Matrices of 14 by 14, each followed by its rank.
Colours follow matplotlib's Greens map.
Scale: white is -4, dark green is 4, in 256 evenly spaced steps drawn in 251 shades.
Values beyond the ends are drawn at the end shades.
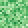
full rank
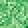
full rank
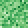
full rank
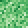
full rank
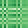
one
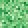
full rank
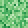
full rank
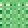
one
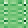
one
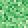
full rank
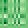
one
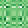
one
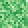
full rank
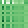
one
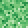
full rank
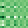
one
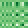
one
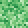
full rank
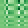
one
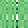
one
